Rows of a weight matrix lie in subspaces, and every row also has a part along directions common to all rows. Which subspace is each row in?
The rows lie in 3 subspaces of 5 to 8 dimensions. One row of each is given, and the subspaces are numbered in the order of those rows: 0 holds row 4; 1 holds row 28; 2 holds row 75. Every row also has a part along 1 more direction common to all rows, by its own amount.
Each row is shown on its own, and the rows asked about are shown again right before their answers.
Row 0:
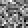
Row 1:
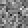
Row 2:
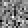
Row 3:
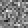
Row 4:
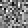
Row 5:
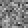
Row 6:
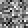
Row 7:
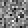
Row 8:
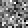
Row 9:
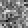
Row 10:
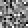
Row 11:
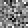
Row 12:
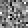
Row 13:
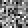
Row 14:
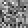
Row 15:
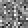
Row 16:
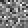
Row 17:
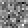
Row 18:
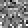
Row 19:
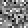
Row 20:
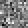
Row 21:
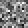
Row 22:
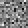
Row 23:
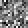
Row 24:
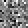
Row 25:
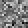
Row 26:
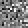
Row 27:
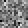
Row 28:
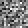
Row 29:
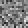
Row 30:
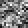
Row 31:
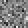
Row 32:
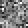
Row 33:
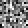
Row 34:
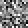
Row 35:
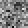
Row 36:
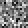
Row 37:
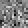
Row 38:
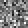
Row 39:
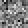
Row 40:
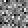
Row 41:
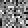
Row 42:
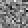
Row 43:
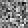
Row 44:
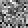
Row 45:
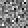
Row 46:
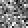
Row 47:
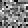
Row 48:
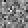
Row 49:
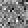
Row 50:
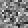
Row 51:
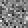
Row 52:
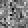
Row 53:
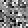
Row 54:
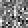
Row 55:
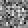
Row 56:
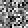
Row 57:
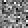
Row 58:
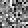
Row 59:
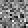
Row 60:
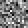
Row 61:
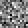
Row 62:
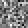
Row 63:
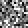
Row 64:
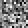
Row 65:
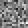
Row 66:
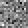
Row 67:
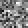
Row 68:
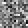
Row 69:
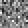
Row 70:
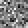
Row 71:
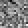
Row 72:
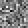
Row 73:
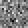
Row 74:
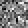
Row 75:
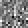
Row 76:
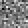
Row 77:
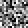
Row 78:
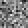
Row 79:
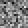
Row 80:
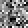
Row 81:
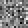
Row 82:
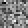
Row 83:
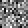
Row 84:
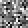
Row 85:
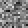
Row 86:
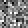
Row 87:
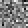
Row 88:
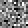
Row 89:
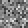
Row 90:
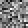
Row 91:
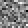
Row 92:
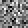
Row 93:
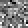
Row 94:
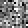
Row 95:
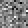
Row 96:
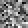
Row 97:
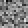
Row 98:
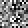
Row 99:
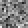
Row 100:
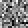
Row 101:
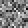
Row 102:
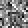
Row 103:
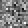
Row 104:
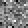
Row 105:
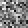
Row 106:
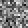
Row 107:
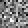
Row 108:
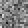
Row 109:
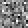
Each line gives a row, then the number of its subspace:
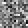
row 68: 1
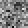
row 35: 0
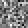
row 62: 0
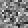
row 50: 0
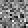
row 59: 1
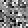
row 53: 2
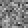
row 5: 0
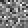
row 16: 0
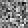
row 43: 0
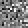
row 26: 1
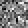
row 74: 1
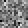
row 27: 2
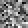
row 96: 0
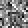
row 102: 0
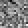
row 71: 2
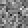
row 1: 2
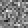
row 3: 0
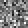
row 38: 2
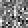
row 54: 2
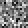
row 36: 2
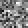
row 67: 0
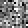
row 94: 0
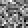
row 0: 2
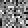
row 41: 2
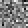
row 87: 1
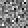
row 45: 1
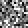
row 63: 0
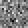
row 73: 0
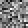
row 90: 1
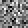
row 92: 0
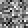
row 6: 1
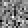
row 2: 2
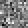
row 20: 1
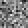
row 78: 1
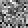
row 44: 2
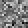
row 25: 0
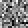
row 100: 0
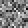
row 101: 0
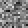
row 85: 0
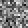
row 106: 0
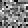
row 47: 1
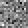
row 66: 1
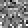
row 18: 2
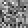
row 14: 2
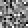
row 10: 1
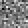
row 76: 1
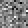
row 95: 1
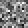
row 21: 0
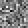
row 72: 1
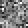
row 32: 0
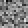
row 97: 2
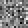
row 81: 2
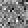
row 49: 1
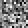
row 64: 1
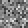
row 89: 0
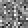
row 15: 2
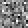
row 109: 1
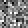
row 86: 2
